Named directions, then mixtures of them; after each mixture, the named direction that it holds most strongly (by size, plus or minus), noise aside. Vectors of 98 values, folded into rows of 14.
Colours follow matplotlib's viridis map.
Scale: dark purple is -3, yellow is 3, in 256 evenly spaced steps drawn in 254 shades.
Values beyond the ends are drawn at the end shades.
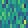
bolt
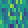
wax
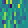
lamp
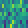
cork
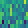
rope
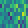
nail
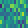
nail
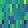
rope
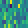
lamp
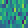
bolt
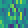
wax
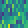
rope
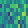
nail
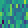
rope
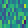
bolt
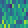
rope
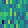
lamp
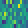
lamp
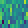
rope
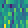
cork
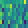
rope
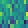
rope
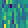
lamp
